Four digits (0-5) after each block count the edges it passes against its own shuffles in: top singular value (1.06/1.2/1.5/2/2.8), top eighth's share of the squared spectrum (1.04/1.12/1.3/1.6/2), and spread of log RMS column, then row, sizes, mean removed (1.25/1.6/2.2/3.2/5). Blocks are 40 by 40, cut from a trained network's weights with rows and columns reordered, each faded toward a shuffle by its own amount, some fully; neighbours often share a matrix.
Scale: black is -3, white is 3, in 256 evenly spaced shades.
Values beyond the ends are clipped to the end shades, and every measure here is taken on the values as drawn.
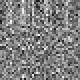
3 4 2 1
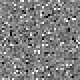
0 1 0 0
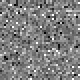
0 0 0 0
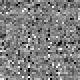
2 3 2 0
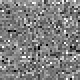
1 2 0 0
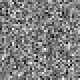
0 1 0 0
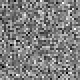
2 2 0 0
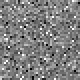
0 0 0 0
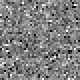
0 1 0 0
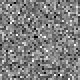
0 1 0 0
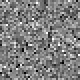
0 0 0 0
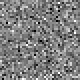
2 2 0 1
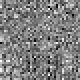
3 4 2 2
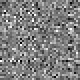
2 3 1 1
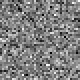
2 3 0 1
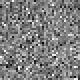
1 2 1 0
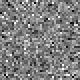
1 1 0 0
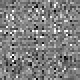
2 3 3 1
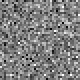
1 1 0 0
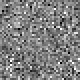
2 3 0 1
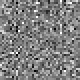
3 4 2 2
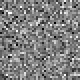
2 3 1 2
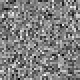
2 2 0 0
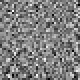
3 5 2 1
